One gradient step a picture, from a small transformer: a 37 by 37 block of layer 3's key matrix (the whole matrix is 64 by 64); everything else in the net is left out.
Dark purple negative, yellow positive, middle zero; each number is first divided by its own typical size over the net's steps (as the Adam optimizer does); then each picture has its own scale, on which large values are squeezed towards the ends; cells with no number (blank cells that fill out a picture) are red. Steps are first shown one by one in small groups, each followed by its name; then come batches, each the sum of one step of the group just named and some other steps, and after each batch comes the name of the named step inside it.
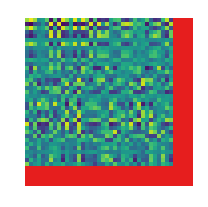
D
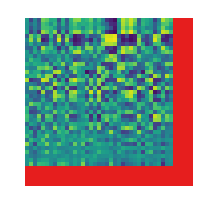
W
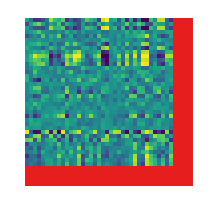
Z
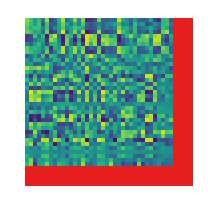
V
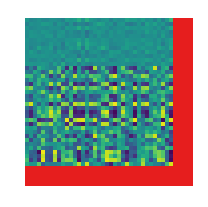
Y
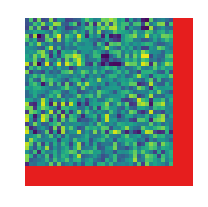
Z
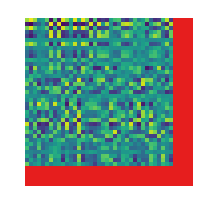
D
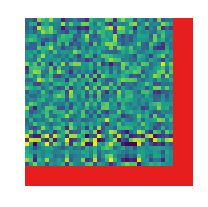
W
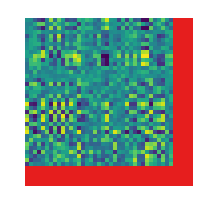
Z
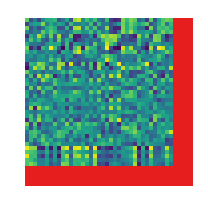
W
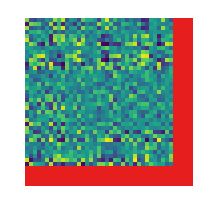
Z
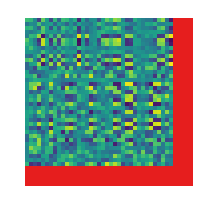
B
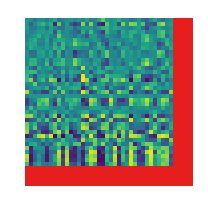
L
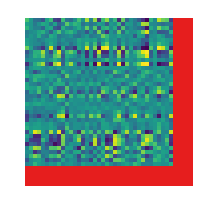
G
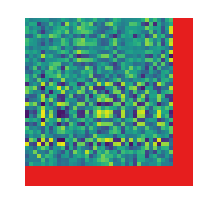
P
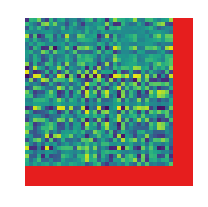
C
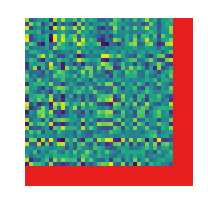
P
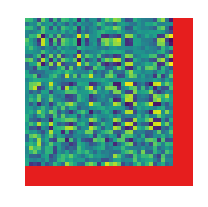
B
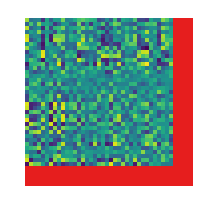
G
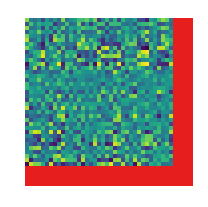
G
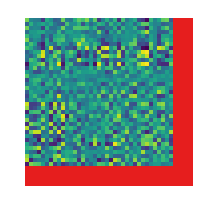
G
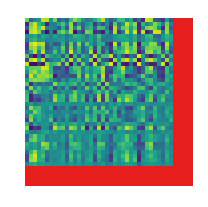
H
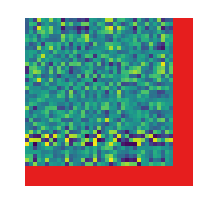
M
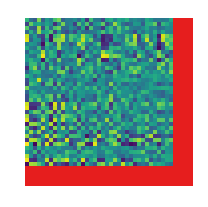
M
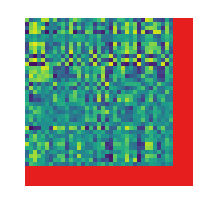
H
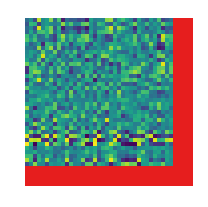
M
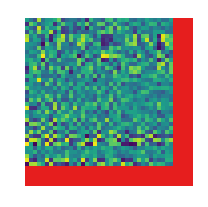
M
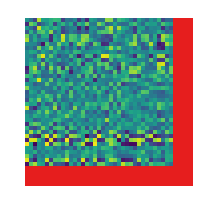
M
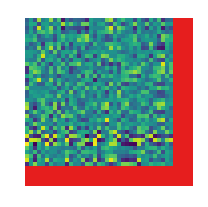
M
